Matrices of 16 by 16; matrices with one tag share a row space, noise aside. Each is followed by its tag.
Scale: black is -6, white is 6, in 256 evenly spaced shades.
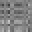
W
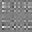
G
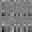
G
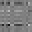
W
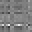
W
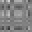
W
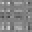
W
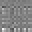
G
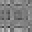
W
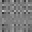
G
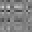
W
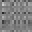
G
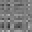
W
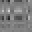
W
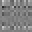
G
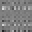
G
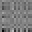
G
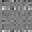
G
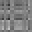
W
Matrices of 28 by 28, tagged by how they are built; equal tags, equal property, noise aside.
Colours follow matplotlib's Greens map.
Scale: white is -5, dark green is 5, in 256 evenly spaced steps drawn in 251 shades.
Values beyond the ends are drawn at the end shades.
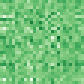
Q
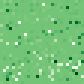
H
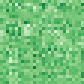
Q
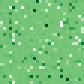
H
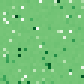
H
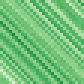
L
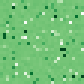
H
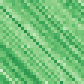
L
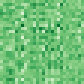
Q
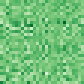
Q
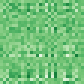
Q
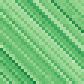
L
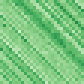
L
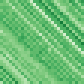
L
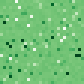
H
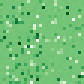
H
